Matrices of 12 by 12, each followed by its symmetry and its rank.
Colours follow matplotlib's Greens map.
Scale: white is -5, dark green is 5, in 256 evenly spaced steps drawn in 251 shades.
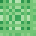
symmetric, rank one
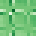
antisymmetric, rank two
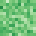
neither, full rank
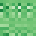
neither, rank two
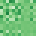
antisymmetric, rank two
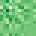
antisymmetric, rank two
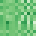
neither, rank two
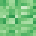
neither, rank two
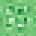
antisymmetric, rank two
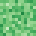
neither, full rank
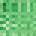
neither, rank two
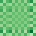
symmetric, rank one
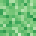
antisymmetric, full rank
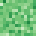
antisymmetric, full rank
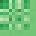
symmetric, rank one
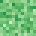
neither, full rank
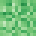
antisymmetric, rank two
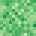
antisymmetric, full rank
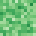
neither, full rank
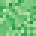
antisymmetric, full rank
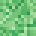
antisymmetric, full rank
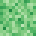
neither, full rank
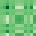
symmetric, rank one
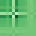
symmetric, rank one
